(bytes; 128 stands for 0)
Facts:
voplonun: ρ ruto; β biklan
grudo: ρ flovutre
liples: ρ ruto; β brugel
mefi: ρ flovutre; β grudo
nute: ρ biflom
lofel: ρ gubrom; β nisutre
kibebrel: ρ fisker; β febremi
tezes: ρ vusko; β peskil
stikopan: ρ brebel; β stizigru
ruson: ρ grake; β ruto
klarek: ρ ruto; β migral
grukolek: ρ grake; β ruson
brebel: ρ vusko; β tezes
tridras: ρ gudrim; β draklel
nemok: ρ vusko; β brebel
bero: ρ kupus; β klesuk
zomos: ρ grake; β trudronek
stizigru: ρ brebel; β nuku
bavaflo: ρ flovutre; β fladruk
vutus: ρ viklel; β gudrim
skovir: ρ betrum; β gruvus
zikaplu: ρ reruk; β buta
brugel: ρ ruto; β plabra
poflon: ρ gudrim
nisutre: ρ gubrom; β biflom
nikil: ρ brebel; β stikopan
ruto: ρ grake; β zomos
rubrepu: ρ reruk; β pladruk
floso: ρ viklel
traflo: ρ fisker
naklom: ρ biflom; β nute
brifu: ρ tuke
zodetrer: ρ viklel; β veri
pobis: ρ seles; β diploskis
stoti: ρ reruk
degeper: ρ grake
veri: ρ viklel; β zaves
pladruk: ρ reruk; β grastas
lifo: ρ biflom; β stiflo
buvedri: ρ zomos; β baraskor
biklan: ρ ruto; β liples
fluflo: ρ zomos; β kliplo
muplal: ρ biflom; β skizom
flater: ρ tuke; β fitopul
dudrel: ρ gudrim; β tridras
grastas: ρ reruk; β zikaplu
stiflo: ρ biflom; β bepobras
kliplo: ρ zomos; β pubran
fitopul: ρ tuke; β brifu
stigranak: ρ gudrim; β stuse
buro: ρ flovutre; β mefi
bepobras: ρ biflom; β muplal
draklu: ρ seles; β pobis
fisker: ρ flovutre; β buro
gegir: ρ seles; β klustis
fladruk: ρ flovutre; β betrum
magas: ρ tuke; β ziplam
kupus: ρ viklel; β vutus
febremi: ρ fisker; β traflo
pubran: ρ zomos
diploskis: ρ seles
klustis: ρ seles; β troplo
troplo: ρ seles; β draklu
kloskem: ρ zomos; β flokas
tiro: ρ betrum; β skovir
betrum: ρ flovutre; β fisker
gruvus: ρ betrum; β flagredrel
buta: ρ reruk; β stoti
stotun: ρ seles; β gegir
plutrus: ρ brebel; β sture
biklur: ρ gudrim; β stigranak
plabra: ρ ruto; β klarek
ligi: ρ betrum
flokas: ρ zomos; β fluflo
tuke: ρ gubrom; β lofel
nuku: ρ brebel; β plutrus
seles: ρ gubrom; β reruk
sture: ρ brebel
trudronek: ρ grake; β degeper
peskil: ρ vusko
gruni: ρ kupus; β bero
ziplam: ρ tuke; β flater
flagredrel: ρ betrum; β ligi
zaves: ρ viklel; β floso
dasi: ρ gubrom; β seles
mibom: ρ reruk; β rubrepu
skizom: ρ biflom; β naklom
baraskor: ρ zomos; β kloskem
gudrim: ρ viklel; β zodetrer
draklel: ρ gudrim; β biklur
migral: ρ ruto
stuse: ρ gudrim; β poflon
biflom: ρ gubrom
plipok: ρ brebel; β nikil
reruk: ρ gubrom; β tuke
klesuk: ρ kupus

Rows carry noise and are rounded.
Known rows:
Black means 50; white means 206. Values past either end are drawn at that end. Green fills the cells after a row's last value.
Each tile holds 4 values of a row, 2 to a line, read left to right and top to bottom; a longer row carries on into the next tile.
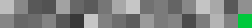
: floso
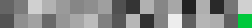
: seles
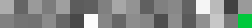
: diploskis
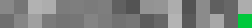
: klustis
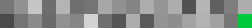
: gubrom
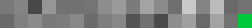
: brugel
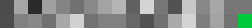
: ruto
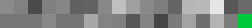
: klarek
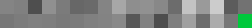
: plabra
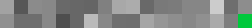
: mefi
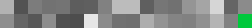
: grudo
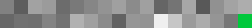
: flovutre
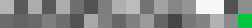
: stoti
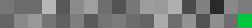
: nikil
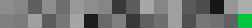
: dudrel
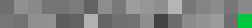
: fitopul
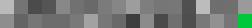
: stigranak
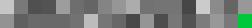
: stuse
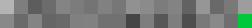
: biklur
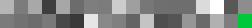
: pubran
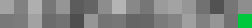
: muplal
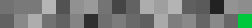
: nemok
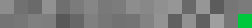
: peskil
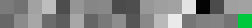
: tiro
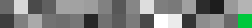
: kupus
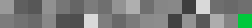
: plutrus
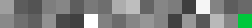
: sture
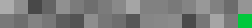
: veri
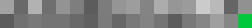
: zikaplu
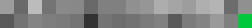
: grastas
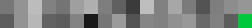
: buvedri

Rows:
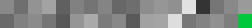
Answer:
gruvus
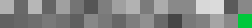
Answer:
buta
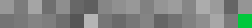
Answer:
lofel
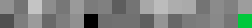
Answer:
rubrepu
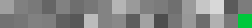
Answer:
degeper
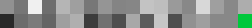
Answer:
reruk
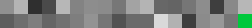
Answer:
viklel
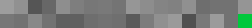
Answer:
zodetrer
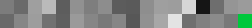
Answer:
skovir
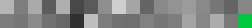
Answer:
naklom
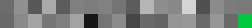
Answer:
biklan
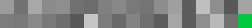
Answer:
draklu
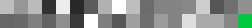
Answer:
biflom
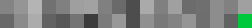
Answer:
baraskor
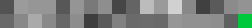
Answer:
magas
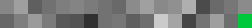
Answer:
klesuk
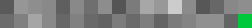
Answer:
ziplam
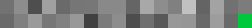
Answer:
liples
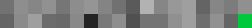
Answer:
ruson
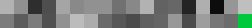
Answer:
gudrim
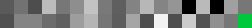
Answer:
brebel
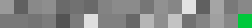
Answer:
ligi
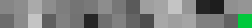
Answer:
lifo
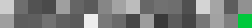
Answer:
poflon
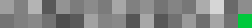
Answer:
fluflo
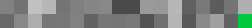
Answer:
gegir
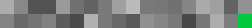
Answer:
zaves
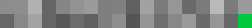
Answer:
kloskem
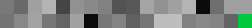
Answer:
bavaflo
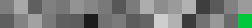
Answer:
bero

